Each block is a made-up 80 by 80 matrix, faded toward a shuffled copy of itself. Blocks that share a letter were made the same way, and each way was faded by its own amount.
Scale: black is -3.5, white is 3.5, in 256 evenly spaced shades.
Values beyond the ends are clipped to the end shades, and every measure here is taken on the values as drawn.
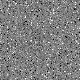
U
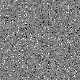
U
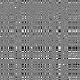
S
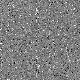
U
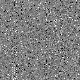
U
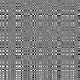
S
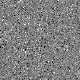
U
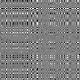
S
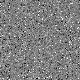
U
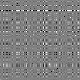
S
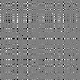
S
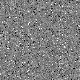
U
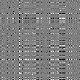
S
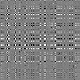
S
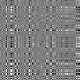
S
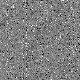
U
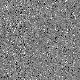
U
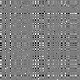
S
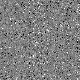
U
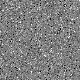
U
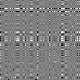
S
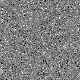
U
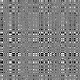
S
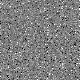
U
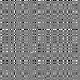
S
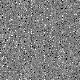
U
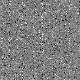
U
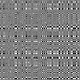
S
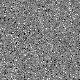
U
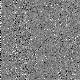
U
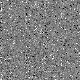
U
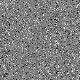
U
